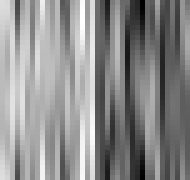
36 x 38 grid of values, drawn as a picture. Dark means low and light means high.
Seam: vertical, 50% of the way across, the left part higher. Calmest part: middle left. Grain: streaks running down. Ninth with the lowest average: top right.
